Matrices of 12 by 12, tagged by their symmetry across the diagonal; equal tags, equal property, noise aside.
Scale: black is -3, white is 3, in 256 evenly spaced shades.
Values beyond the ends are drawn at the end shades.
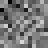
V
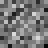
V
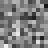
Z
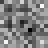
V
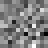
Z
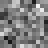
Z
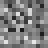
Z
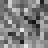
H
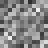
V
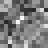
V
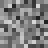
H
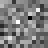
H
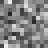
H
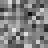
Z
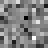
H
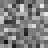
Z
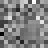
Z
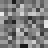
Z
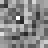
V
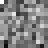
H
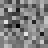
H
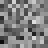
H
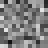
Z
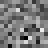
H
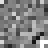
V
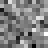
Z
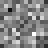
V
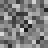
V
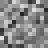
V
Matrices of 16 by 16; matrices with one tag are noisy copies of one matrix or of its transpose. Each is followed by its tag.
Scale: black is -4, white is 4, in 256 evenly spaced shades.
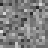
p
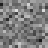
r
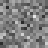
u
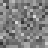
u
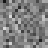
r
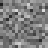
r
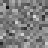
u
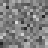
u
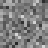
u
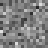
p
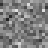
r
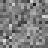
p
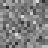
u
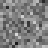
u
